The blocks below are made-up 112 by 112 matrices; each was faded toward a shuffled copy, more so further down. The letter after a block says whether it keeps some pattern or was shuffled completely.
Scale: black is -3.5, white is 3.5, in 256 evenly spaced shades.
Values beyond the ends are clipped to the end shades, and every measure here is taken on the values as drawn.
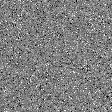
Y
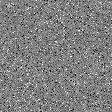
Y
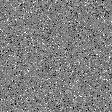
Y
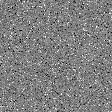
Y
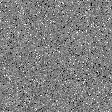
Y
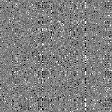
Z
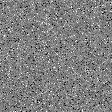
Y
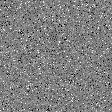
Y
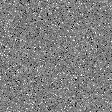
Y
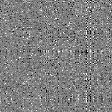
Z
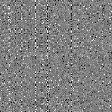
Z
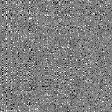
Z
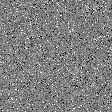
Y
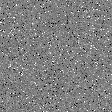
Y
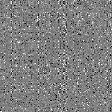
Z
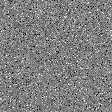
Y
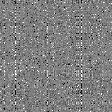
Z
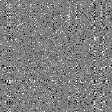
Z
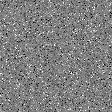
Y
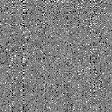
Z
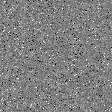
Y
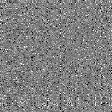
Z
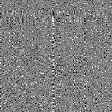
Z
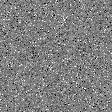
Y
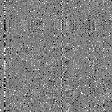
Z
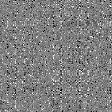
Z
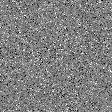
Y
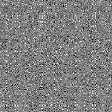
Z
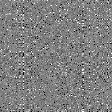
Z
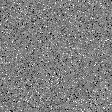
Y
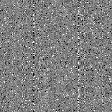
Z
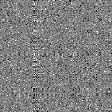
Z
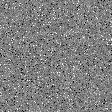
Y
